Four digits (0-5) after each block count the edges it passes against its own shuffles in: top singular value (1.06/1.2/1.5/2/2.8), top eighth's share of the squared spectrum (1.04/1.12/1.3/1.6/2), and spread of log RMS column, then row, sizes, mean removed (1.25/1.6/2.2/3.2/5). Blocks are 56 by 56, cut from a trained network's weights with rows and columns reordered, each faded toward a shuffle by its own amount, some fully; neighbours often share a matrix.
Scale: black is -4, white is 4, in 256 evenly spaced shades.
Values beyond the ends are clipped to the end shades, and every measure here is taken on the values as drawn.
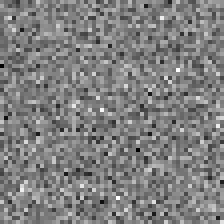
0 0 0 0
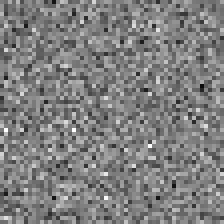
2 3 1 0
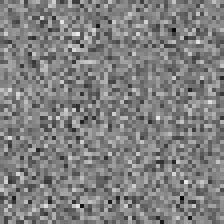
2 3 1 1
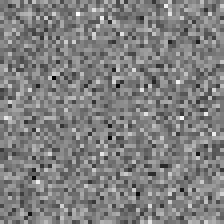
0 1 0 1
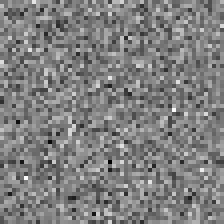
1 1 0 0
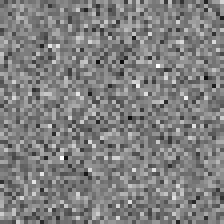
0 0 0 0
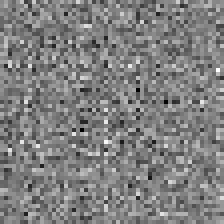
3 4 2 2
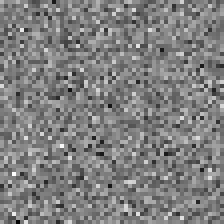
0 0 0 0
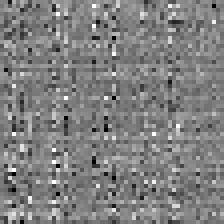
3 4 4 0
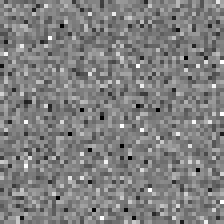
0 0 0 0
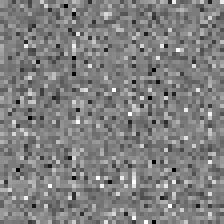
1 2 1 0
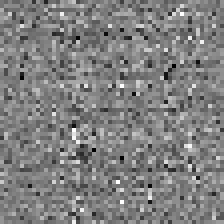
2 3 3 0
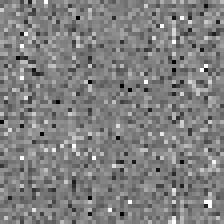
2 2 2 0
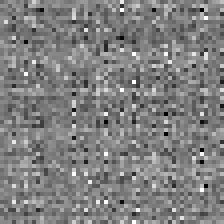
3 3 3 1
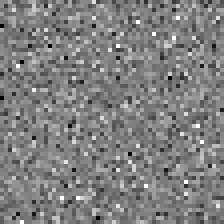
1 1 1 0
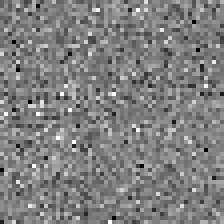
0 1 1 0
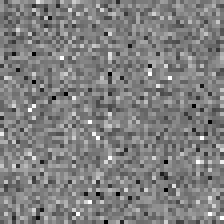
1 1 1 0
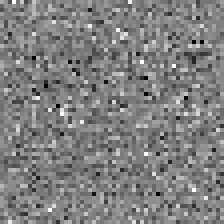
1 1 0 0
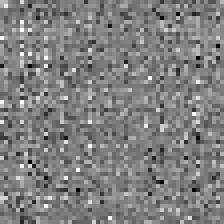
2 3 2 0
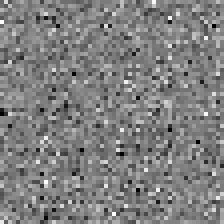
1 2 2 0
